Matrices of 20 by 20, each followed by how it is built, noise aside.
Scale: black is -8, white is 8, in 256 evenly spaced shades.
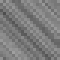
Toeplitz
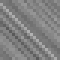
Toeplitz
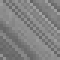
Toeplitz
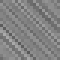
Toeplitz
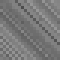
Toeplitz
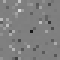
sparse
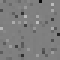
sparse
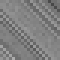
Toeplitz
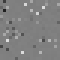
sparse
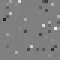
sparse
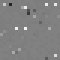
sparse
